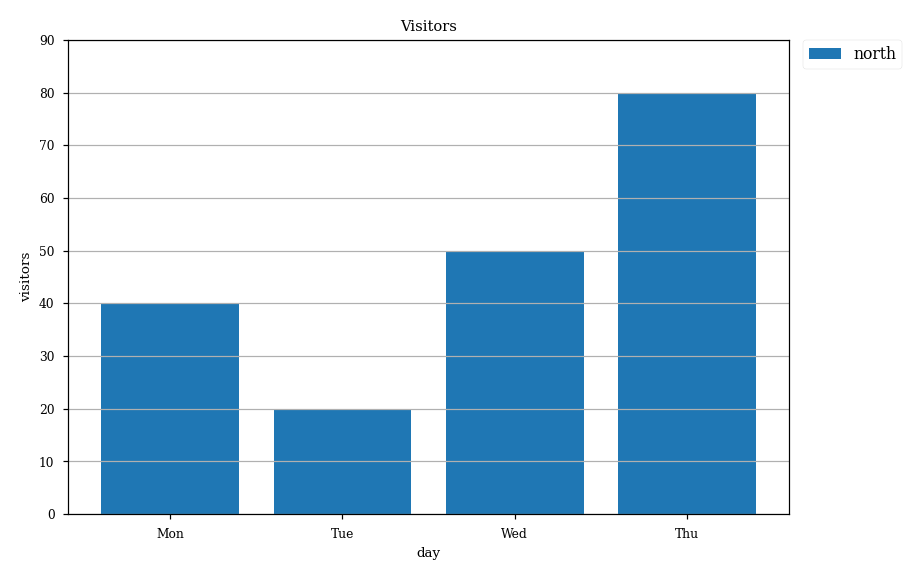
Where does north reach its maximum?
Thu
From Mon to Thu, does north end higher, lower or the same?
higher
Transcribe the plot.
Title: Visitors
x-axis: day, ticks Mon Tue Wed Thu
y-axis: visitors, ticks 0 10 20 30 40 50 60 70 80 90
Legend: north
Values:
north: 40 20 50 80
